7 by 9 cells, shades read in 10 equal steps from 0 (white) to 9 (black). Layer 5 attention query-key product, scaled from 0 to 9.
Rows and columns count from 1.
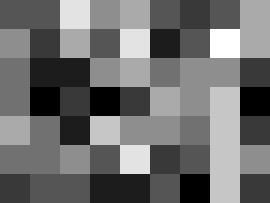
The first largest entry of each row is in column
7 6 2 2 3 6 7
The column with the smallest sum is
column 8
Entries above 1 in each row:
8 7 9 9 9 8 9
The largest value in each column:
7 9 8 9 8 8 9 6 9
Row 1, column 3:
1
